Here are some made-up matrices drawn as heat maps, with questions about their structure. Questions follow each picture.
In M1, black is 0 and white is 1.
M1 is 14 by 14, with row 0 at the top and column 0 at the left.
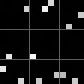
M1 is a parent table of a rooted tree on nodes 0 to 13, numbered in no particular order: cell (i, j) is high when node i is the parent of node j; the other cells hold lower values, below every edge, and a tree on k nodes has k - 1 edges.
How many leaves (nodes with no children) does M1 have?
6
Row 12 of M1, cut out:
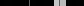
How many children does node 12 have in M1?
2
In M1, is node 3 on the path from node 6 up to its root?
no
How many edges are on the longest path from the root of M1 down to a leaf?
8
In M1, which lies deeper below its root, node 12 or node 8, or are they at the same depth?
node 8
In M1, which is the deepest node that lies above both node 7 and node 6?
13
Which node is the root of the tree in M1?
2
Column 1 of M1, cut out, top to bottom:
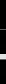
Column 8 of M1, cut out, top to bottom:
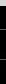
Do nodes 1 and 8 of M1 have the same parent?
no
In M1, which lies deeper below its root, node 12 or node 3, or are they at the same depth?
the same depth
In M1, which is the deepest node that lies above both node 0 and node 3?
13
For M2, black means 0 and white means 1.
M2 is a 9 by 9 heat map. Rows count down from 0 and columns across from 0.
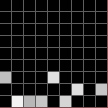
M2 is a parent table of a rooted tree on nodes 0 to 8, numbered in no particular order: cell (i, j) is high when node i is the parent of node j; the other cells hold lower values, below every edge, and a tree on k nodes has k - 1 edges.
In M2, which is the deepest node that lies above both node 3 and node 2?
8
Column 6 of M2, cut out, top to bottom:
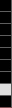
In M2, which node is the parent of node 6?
7
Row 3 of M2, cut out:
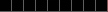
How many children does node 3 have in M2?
0
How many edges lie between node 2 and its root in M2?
2
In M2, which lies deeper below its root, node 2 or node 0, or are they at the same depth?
the same depth
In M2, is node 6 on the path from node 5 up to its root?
no
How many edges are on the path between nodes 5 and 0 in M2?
4
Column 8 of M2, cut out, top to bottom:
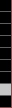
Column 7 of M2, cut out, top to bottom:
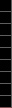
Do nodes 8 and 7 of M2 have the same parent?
no
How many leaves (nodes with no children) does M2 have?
6
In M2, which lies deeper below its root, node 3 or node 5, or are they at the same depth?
the same depth
